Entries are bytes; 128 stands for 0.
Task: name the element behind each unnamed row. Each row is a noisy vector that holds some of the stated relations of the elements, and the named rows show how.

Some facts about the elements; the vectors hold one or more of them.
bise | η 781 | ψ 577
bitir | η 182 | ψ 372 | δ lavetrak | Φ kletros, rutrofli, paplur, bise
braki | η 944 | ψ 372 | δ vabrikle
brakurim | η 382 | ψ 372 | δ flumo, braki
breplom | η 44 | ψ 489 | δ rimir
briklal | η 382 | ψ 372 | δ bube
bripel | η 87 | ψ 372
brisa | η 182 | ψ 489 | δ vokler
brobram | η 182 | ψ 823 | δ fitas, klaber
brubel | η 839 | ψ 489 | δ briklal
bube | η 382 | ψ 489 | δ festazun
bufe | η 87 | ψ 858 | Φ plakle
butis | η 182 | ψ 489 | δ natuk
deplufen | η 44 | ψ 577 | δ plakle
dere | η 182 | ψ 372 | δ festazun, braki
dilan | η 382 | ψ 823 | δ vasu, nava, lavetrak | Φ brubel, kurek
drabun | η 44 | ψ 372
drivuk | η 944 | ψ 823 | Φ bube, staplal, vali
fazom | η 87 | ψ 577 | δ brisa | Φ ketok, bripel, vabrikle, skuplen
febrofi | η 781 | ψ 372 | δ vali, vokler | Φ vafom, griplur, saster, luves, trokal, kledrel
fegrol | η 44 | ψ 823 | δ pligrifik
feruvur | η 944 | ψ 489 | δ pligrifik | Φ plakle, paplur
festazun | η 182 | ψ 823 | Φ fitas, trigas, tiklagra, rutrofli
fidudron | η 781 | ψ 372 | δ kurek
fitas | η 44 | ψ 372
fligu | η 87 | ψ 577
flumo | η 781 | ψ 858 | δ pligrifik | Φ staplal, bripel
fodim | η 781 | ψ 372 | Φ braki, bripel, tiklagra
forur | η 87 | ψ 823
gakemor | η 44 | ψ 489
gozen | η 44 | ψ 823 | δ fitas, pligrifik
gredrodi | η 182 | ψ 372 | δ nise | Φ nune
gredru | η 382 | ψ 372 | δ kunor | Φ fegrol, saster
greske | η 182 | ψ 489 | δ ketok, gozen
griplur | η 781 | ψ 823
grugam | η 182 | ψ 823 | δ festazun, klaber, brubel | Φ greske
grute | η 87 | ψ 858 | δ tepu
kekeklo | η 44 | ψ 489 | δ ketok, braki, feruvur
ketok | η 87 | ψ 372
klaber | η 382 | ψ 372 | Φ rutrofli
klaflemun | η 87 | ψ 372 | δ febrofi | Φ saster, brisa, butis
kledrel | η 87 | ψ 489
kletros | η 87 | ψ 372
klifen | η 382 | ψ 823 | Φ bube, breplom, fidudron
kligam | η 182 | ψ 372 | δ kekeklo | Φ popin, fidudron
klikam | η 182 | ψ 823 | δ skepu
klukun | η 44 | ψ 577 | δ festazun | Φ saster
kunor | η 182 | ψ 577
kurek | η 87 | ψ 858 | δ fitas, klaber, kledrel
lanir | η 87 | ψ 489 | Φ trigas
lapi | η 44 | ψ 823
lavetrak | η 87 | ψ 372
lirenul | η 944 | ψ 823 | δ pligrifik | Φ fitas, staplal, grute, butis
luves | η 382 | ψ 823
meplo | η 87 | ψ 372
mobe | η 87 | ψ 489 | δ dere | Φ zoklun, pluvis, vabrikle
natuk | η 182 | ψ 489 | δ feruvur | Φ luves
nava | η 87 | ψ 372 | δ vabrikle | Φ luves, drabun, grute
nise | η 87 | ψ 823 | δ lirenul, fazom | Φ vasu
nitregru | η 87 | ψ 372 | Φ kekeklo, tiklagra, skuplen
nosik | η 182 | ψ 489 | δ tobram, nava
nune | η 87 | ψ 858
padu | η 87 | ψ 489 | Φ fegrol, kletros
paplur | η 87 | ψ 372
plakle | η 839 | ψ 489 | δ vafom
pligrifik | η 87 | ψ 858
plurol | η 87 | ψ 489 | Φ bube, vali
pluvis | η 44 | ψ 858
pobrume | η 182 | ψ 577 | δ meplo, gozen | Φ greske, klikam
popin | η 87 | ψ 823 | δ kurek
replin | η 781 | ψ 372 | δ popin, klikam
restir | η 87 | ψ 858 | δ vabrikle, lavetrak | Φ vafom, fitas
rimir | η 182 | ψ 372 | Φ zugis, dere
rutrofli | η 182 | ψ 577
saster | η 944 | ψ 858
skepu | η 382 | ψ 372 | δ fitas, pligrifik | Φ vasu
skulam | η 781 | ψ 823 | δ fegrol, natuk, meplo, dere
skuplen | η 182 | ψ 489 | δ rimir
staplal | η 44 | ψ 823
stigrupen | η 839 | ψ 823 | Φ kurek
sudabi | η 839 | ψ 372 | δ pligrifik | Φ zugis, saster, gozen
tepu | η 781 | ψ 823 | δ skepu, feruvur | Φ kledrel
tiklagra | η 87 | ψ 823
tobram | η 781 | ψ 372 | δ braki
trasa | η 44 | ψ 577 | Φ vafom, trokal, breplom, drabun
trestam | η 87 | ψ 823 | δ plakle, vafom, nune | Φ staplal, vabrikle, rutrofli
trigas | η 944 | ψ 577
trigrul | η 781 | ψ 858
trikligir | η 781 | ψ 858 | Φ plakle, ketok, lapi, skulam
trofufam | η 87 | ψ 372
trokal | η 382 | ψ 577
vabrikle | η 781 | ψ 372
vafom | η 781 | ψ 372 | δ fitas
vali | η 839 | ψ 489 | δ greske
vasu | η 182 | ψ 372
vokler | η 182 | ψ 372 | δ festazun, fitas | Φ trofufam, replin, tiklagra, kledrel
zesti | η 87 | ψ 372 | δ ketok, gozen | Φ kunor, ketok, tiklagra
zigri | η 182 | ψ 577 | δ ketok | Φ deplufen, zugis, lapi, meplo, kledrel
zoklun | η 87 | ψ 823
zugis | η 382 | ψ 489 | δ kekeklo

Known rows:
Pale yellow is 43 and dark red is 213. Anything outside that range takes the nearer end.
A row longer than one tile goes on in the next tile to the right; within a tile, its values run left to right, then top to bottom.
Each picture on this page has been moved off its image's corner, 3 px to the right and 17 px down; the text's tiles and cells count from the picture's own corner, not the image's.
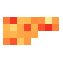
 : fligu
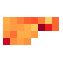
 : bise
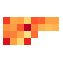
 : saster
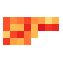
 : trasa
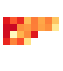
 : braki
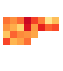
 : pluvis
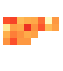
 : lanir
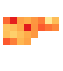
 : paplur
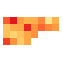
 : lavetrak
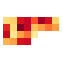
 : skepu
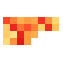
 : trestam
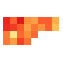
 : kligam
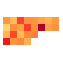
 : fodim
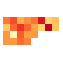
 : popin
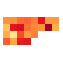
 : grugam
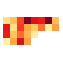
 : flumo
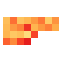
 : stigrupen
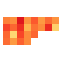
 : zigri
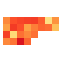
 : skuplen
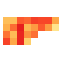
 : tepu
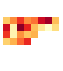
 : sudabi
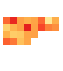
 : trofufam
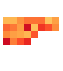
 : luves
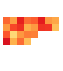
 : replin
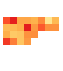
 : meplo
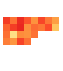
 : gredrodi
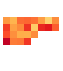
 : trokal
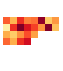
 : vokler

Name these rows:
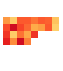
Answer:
dilan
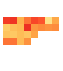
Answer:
nune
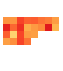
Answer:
pobrume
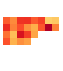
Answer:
deplufen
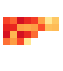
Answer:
kekeklo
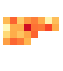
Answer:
tiklagra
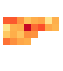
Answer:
nitregru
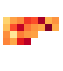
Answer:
brobram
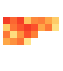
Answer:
zesti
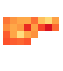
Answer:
trigas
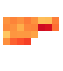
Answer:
rutrofli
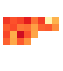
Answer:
breplom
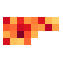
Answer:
klukun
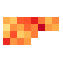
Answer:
trikligir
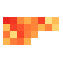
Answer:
mobe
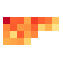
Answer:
restir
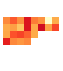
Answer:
gakemor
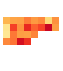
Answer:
festazun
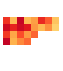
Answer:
gredru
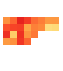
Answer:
natuk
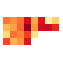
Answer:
fitas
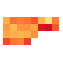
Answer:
kunor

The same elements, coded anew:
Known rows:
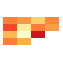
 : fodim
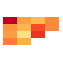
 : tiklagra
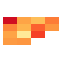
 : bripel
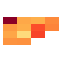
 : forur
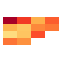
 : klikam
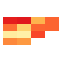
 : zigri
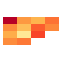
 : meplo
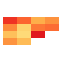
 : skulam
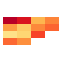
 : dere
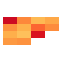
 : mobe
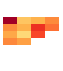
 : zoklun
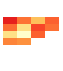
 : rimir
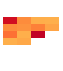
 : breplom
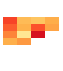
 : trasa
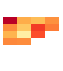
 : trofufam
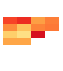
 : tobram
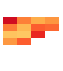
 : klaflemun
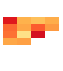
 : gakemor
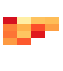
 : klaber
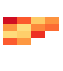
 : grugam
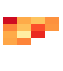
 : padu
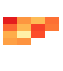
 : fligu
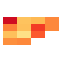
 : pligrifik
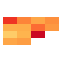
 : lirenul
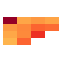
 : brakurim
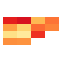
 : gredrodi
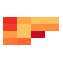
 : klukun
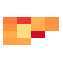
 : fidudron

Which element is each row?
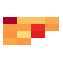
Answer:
stigrupen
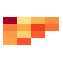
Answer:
trokal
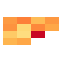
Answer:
flumo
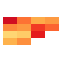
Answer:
nava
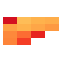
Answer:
skepu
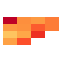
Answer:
sudabi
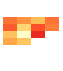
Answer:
vabrikle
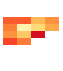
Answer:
vafom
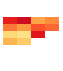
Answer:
braki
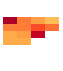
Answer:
kekeklo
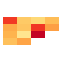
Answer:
drivuk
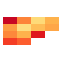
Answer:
kurek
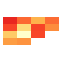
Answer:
saster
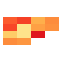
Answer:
febrofi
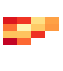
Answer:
vokler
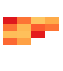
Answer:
zesti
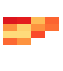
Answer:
brisa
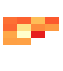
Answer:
bise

